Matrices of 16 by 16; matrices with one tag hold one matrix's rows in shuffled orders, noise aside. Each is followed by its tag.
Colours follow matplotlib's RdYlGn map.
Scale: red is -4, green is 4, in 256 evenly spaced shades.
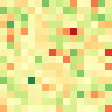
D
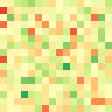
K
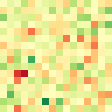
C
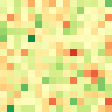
D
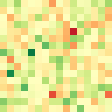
D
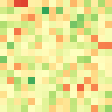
C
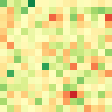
D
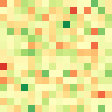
K
